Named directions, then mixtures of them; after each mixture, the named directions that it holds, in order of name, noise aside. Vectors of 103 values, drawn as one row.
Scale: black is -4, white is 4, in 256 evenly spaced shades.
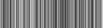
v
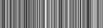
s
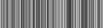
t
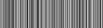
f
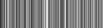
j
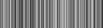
v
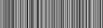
f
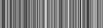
s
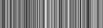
s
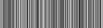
f, v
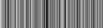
j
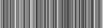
t, v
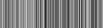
s, v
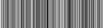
j, t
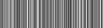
f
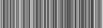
t, v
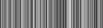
t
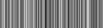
s
